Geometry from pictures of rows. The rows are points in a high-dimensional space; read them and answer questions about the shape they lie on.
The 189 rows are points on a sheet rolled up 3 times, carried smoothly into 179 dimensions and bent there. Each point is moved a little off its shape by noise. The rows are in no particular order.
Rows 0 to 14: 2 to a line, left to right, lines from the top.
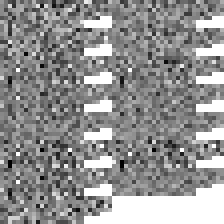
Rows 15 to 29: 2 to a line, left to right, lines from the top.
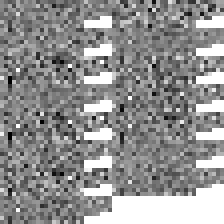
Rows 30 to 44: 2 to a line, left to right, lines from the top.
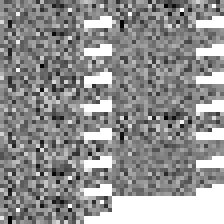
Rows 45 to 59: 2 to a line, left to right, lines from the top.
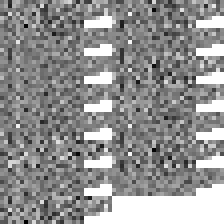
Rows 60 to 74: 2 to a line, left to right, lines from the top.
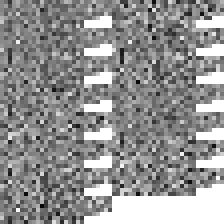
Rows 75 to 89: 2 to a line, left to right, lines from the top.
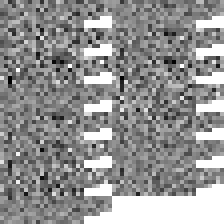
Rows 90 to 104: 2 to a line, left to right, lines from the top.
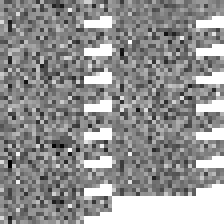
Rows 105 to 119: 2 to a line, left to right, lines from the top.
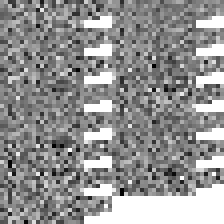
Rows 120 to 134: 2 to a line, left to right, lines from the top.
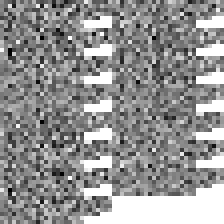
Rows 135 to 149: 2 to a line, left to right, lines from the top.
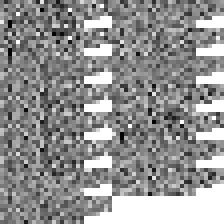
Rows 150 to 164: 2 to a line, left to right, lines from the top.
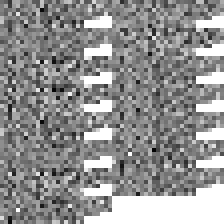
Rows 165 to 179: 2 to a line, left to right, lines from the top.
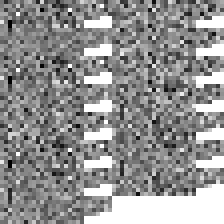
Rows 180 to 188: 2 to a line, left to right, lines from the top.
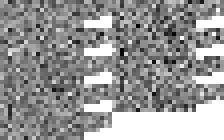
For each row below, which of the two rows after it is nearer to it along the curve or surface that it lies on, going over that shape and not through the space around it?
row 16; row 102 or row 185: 185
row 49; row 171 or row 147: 171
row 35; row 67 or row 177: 177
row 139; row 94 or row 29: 29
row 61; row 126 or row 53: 126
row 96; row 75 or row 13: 75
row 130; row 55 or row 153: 153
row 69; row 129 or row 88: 88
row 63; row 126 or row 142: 126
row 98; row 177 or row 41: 177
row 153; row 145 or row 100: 100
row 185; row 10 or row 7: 10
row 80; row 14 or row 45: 14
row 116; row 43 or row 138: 43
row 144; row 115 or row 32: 115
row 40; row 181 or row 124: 124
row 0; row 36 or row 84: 36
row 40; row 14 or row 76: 14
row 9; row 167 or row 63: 167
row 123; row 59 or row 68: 59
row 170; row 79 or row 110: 79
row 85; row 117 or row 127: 127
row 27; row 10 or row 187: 10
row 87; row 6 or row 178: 178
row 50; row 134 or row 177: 177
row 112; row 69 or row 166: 166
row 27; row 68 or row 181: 68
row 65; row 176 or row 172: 176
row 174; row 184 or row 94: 94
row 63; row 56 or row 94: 56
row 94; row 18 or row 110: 110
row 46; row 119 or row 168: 119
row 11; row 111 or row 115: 115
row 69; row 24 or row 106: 106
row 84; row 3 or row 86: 3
